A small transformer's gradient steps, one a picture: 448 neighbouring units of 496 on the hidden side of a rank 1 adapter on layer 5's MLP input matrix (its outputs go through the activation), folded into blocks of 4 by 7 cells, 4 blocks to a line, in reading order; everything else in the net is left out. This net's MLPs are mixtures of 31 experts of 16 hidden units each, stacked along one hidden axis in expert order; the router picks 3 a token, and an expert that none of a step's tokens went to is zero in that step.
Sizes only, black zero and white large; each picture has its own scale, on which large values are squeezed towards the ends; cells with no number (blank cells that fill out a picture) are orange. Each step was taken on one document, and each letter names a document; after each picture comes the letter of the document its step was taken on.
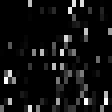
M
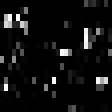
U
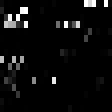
U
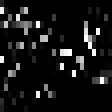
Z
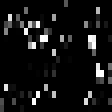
Z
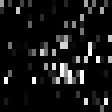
M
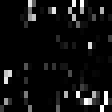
M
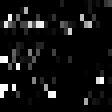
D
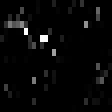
Z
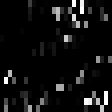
M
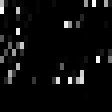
U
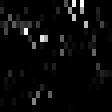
Z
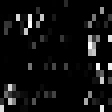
Z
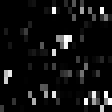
M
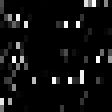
U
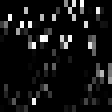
Z
